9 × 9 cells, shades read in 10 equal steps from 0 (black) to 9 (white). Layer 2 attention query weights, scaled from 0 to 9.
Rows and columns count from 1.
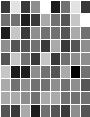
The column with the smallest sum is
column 3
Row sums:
41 40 36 33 39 31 40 45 29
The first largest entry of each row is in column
5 9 2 6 2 1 1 1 3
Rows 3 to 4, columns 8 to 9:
6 4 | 3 5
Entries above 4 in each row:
4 3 3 3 4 3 4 5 2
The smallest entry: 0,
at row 6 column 8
